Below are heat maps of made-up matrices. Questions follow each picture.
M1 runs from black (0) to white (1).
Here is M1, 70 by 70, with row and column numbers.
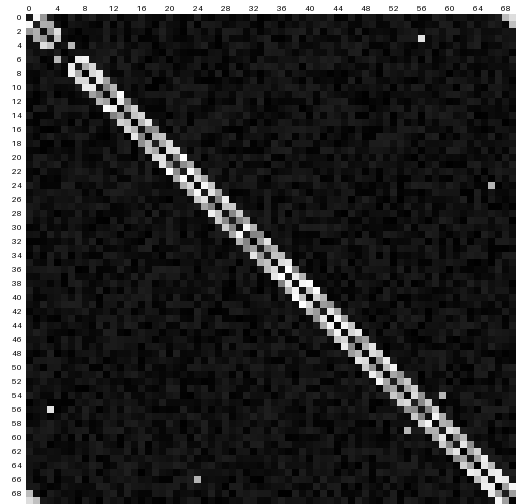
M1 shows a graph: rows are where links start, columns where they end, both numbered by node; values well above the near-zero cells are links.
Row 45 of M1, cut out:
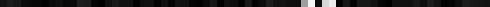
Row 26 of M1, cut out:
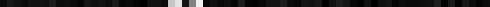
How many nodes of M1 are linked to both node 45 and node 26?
0
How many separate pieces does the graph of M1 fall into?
2
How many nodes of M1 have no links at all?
1
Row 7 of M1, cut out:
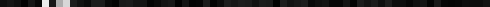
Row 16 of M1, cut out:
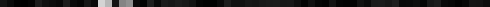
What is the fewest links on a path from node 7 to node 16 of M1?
5
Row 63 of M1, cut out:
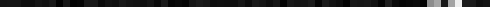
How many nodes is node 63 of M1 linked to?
4
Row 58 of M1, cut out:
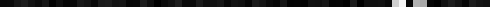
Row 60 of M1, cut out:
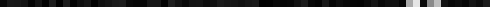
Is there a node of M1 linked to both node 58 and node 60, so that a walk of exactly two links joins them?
yes
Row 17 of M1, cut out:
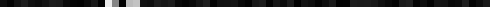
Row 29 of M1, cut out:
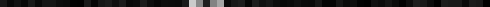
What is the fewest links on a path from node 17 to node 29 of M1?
6
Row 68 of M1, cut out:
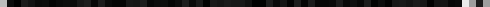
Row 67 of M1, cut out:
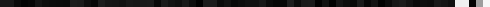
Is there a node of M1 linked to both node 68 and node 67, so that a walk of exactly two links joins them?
yes
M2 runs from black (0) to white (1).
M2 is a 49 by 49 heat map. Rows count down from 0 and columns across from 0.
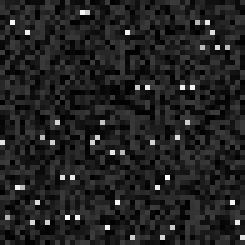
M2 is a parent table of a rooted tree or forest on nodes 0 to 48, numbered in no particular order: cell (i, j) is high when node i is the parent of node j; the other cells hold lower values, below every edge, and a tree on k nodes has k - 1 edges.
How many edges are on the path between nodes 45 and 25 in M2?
4
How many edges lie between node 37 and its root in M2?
3
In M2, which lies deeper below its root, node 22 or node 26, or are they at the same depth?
the same depth
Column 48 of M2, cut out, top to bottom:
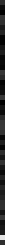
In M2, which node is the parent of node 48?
47
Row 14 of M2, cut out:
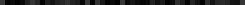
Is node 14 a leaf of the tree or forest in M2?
yes
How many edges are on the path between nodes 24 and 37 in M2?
1
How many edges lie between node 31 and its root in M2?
4
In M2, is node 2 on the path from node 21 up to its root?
no
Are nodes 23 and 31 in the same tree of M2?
no
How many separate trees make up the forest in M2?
2
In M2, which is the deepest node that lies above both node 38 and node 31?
37
